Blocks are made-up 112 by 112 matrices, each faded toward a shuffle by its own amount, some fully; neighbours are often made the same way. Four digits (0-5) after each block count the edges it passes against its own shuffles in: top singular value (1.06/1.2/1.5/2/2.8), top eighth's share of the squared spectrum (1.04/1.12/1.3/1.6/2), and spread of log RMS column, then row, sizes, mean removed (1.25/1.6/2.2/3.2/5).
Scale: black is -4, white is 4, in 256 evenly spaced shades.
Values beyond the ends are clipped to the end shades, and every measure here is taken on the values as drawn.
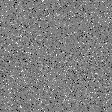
2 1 0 0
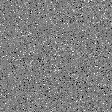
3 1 0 0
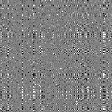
5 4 3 3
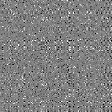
5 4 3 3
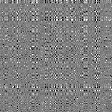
5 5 4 4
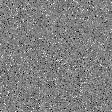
0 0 0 0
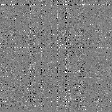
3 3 3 3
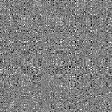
5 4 3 3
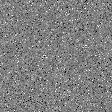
1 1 0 0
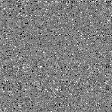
4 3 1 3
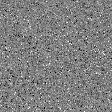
3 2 0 1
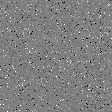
2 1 0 0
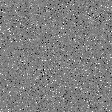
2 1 0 0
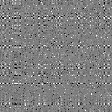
5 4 3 3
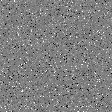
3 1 0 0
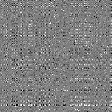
5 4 3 3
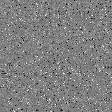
3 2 0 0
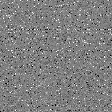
4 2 1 2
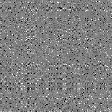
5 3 2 2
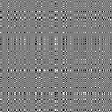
5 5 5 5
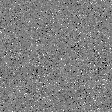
3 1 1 0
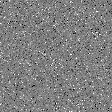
2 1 0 0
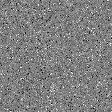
3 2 0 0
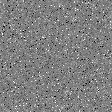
0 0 0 0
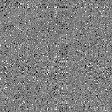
4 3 2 2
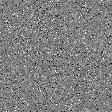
3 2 0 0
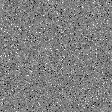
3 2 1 0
